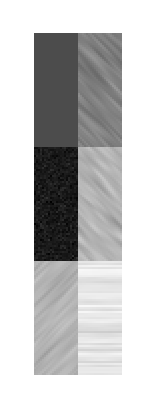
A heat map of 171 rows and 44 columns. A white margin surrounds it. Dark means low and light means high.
It is made of 3 by 2 panels. Panel 1,1: low, flat. Panel 1,2: middling, slanting down to the right, faint in contrast. Panel 2,1: very low, fine-grained, faint in contrast. Panel 2,2: high, slanting down to the right, faint in contrast. Panel 3,1: high, slanting up to the right, faint in contrast. Panel 3,2: very high, streaked across, faint in contrast.
